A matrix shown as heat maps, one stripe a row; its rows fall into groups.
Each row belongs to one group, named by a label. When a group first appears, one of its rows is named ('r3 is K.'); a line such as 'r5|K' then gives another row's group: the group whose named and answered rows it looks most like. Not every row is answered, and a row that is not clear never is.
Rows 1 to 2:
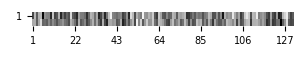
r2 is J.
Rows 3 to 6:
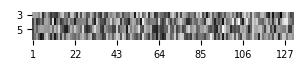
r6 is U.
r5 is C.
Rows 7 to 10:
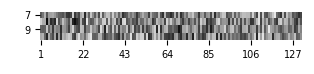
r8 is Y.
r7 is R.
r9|R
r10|C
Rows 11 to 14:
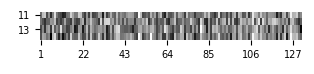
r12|R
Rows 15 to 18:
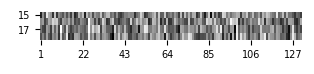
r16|C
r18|U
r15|R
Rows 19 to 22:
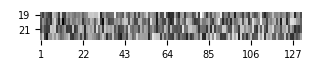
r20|U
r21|R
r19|U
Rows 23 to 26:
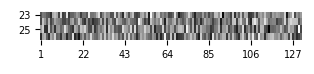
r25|Y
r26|R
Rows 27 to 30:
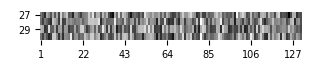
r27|U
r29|Y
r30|U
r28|U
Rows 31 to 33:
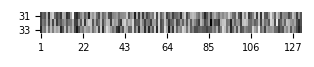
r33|R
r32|R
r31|R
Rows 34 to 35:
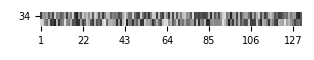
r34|R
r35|Y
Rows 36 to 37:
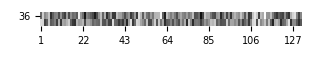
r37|C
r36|J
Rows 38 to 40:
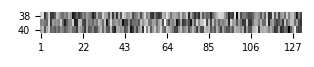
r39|J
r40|J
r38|Y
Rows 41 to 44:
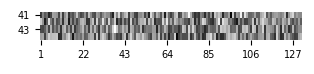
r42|Y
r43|R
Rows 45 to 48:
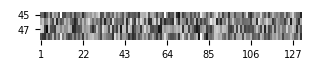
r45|U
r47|Y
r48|U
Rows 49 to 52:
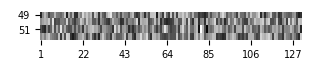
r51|U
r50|C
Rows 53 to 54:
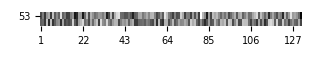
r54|R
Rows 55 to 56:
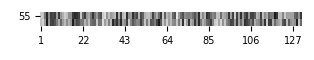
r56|Y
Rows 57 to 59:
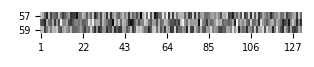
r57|Y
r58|U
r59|C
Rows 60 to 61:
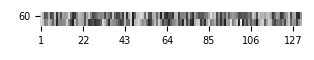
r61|C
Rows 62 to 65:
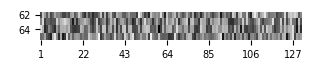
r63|Y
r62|J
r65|U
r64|Y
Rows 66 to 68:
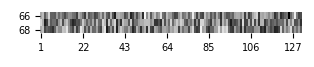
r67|Y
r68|Y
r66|J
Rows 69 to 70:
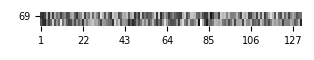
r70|U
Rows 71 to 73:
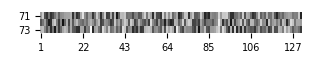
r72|U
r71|Y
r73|Y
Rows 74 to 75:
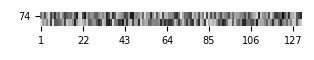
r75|C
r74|J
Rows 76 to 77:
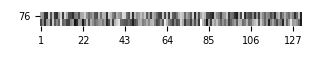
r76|Y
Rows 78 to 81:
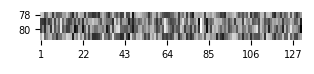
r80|J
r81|C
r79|U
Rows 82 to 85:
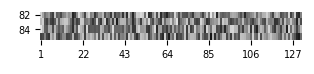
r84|C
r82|C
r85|R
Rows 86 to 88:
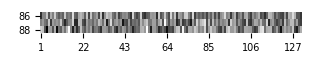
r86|R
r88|C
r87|J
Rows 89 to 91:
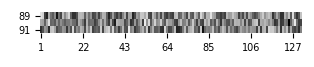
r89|C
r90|J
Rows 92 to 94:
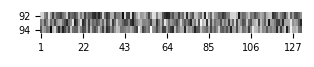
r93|J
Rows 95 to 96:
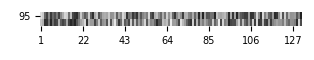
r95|Y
